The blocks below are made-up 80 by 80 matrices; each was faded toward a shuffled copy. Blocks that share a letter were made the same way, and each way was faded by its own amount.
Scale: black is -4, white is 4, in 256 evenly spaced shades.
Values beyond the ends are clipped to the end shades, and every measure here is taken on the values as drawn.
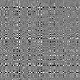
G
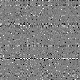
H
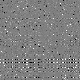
H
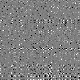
H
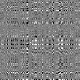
G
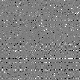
H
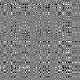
G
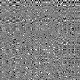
H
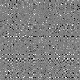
H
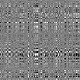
G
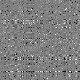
H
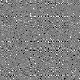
H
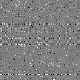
H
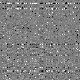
H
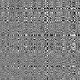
G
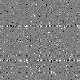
H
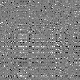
H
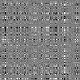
G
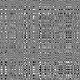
G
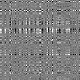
G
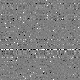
H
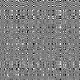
G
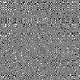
H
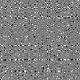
H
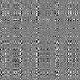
G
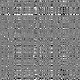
G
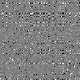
H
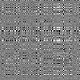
G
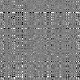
G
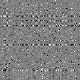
H
